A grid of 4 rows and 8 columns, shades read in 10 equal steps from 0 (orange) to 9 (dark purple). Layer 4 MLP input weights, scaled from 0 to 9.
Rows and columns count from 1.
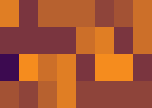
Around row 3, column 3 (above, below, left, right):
6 3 0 1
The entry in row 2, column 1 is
6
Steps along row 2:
same same same down down up down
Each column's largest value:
9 6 6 6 6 5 6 6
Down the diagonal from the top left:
1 6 2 1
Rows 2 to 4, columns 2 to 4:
6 6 6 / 0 2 1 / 5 3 1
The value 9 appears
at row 3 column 1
